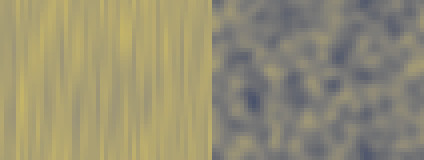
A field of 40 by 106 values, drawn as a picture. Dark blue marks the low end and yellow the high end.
It is made of 1 by 2 panels. Panel 1,1: high, streaked downward, faint in contrast. Panel 1,2: middling, blotchy.
